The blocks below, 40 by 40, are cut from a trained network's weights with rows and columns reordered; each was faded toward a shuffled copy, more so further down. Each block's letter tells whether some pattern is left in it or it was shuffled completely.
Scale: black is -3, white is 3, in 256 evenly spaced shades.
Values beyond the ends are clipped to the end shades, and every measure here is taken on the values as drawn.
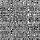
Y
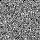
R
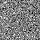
R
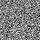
R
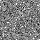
R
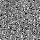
R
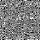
Y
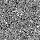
R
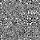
Y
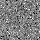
R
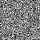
R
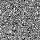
R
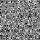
Y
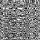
Y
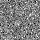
R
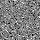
R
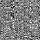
Y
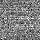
Y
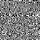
Y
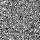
R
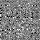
Y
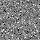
R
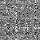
Y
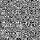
Y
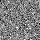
R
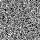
R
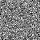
R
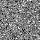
R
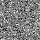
R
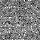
Y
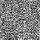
Y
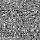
Y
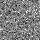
R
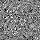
Y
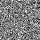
R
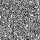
R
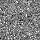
R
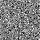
R
